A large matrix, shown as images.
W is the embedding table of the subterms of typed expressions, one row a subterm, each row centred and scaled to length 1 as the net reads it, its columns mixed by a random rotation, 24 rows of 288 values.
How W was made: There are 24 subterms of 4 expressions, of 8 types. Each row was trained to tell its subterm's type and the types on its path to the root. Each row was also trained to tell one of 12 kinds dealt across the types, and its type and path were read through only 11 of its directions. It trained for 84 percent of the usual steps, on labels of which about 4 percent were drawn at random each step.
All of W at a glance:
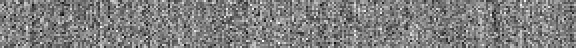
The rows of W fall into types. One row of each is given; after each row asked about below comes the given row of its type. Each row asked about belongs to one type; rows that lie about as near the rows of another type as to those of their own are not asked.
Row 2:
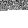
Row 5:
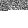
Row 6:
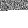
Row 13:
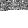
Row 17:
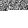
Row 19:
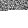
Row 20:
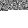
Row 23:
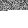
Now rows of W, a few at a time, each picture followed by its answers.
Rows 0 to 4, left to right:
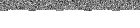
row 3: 20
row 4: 2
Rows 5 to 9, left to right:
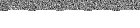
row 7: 13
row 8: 20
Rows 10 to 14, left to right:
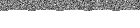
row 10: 17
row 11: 20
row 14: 19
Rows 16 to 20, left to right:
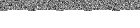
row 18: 23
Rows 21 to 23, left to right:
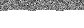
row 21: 17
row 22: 13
